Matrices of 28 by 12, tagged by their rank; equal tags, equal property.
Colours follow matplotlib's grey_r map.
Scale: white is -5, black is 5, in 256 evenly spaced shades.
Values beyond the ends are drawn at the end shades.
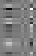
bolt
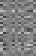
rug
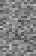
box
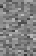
box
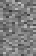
box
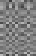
rug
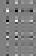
bolt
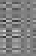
bolt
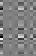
bolt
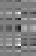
bolt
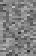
box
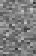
box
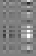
bolt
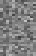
box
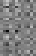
rug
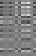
bolt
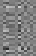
rug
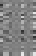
rug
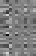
rug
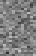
box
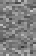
box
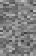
box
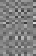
rug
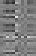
rug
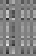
bolt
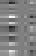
bolt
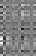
rug
